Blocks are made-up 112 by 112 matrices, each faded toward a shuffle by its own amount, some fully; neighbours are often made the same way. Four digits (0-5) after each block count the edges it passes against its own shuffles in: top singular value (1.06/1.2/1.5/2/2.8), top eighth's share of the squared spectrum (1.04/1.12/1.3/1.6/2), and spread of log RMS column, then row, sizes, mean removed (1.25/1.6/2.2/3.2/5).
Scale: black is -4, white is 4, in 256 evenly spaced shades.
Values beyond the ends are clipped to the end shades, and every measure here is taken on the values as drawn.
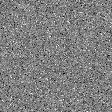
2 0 0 0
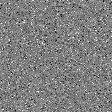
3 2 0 0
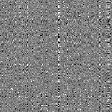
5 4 3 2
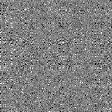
4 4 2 2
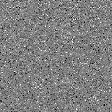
3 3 1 1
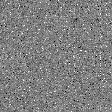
3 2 1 0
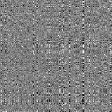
5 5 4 3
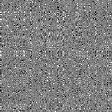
4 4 3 2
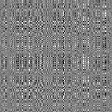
5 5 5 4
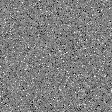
0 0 0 0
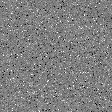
0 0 0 0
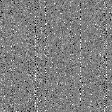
2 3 3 0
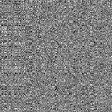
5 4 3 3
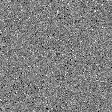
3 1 0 0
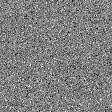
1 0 0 0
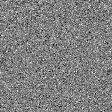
3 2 0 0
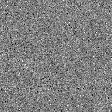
3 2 0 0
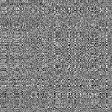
5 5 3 3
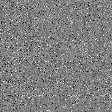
1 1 0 2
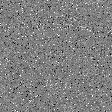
0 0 0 0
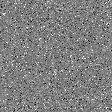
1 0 0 1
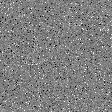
0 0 0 0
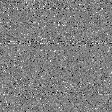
2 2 0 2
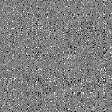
4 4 3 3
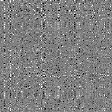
4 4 3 2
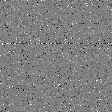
4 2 0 1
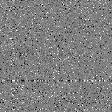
4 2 0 1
